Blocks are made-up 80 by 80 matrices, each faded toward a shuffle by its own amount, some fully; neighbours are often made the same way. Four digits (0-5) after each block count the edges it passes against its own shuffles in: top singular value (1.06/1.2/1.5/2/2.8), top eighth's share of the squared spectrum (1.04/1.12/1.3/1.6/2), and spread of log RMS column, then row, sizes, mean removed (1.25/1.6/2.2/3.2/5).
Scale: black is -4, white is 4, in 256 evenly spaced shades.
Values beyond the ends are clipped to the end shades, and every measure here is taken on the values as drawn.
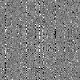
4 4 3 1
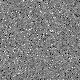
0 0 0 0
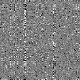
4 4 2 1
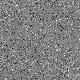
0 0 0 0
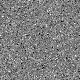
0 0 0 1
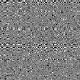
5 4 2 3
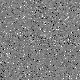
2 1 0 0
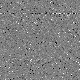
3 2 0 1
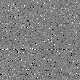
3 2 0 1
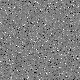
0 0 0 0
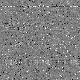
3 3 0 1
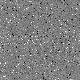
2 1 0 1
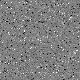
2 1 0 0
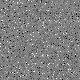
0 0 0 0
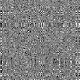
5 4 3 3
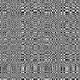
5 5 4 4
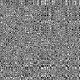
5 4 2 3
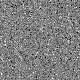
0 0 0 0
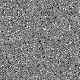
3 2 0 0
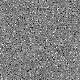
3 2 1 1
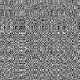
5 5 3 3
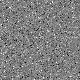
0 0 0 0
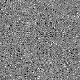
3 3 1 1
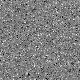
0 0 0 0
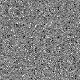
3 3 1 1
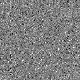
3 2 1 0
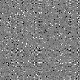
4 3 2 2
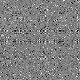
4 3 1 2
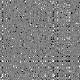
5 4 2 2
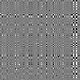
5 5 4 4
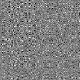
4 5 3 2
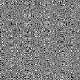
4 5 3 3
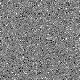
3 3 1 0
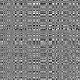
5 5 4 4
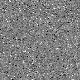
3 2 0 0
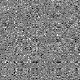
4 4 2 2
